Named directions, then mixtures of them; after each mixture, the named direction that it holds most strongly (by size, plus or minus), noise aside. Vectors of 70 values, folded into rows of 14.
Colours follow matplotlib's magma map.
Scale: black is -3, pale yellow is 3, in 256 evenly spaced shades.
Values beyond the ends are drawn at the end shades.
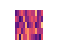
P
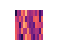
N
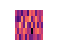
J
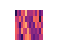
N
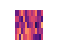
P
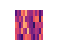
N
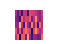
J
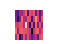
J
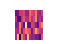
P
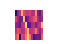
P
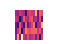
P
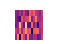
J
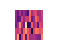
J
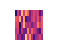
N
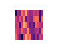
N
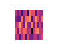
J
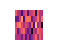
J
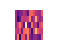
J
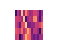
N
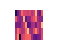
P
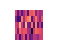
J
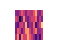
P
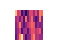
N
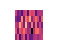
J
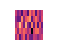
J
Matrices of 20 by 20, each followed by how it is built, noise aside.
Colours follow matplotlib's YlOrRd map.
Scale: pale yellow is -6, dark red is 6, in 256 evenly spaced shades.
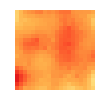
smooth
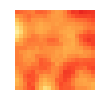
smooth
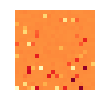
sparse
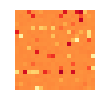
sparse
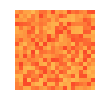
noise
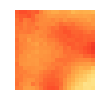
smooth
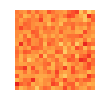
noise
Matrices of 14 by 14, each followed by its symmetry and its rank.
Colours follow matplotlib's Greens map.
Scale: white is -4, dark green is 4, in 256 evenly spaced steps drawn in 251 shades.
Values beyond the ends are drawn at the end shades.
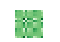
symmetric, rank one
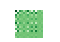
symmetric, rank one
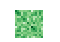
symmetric, rank three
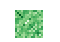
symmetric, full rank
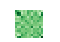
symmetric, rank three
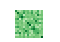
symmetric, full rank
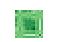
symmetric, rank two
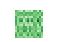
neither, rank two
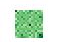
symmetric, rank three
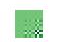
symmetric, rank one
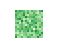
symmetric, full rank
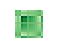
symmetric, rank one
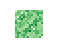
symmetric, full rank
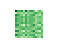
neither, rank two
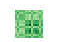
symmetric, rank two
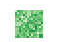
symmetric, full rank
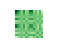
symmetric, rank two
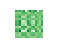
neither, rank two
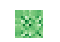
symmetric, rank two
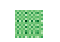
symmetric, rank one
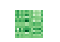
neither, rank two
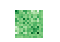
symmetric, rank three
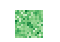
symmetric, full rank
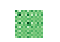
symmetric, rank two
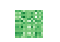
neither, rank two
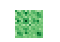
symmetric, rank three
